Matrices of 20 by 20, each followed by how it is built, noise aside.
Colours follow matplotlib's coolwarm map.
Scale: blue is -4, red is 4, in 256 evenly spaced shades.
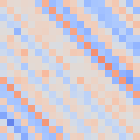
Toeplitz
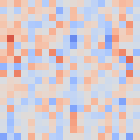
low rank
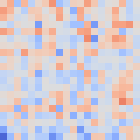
low rank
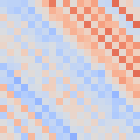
Toeplitz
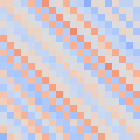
Toeplitz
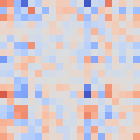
low rank
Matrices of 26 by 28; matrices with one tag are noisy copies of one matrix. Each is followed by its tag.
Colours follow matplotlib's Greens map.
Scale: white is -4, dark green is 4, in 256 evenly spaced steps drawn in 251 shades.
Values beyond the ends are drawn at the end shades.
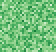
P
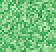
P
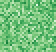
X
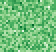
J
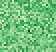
X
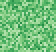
J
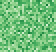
X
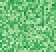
J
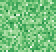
J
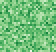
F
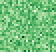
F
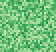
J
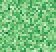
P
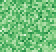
P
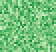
F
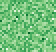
P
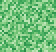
P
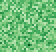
P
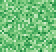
P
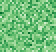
P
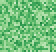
F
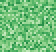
J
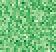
F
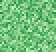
P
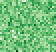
F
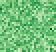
F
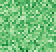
X
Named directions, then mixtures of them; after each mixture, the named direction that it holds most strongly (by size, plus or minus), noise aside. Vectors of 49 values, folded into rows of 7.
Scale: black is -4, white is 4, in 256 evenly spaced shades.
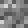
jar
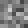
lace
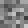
lace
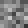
lace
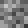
jar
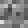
jar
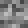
lace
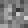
lace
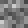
jar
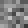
lace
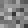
lace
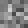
lace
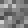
jar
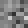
lace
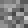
lace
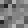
jar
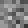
lace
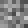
lace
